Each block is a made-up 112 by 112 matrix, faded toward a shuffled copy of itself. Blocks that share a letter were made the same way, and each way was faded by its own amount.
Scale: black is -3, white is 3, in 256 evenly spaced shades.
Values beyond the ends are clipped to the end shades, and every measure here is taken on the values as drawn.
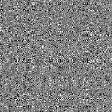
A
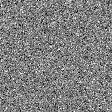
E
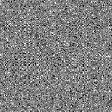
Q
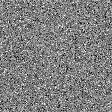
E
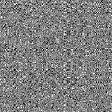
Q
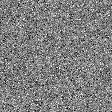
E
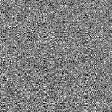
Q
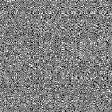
Q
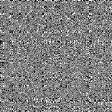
A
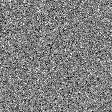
E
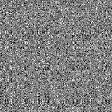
Q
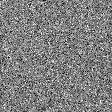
E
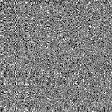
Q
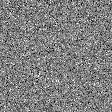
E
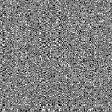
Q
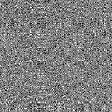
Q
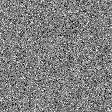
E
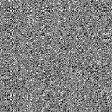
Q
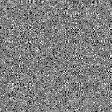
Q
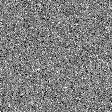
E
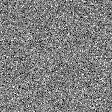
E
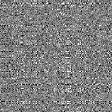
A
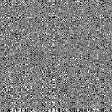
A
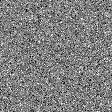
E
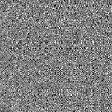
Q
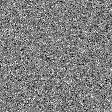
E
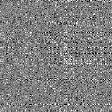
A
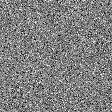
E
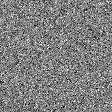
E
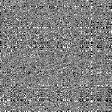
A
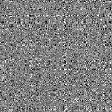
A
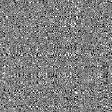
A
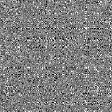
A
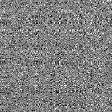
Q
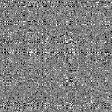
A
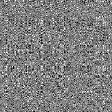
Q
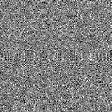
Q
